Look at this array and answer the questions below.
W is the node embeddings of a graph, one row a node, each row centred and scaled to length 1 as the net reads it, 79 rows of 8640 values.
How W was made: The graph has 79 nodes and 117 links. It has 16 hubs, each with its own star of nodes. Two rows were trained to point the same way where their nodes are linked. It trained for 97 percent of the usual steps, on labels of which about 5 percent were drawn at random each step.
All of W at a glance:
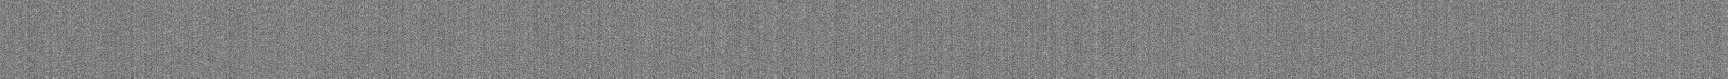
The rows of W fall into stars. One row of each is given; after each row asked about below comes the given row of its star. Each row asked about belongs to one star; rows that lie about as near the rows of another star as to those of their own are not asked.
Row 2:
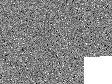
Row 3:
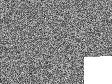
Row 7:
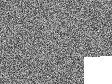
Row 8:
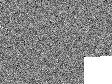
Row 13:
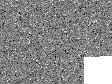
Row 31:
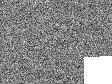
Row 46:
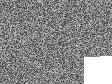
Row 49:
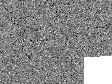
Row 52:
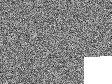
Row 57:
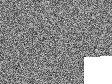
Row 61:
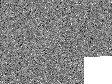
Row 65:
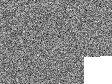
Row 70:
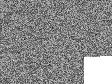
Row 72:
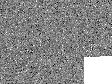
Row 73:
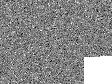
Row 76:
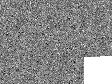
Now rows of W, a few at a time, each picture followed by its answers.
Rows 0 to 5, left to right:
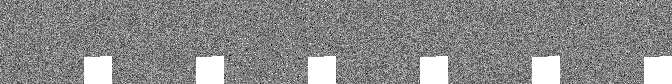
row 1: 76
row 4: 52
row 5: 31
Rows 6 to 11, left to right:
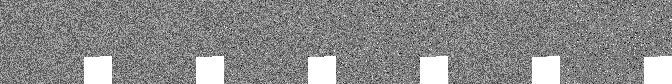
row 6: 65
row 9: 73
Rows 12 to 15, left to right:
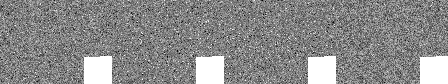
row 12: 52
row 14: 8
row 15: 73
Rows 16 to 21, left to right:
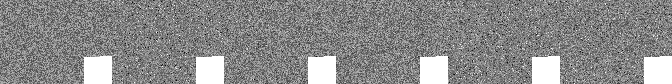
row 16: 73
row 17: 2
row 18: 31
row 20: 49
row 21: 72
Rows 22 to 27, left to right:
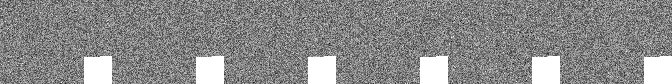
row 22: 57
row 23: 2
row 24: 13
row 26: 76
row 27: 65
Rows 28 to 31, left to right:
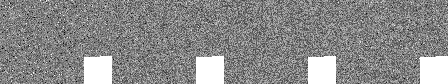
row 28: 13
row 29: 13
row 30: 57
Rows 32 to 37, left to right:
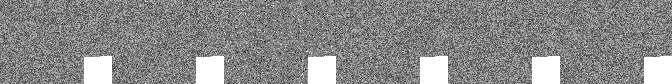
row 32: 52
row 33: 46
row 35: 61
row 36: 72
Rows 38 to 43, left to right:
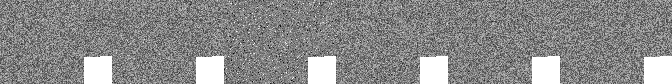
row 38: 7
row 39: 72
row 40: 65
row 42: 72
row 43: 3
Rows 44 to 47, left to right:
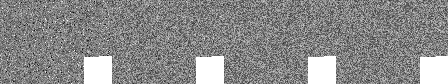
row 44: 65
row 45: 65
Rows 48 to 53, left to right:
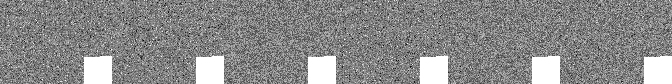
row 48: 70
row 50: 70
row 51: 8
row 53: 46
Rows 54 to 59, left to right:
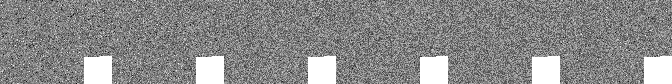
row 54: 49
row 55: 3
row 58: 13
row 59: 70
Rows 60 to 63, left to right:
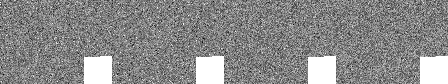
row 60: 57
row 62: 8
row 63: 70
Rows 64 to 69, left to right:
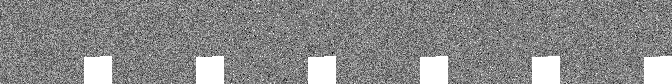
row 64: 49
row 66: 8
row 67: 61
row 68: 70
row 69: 73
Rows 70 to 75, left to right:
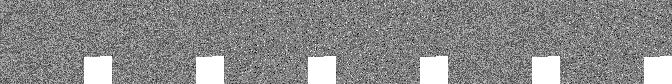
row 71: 3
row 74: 31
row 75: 73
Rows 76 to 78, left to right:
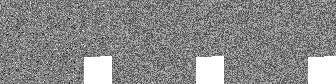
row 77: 49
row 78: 8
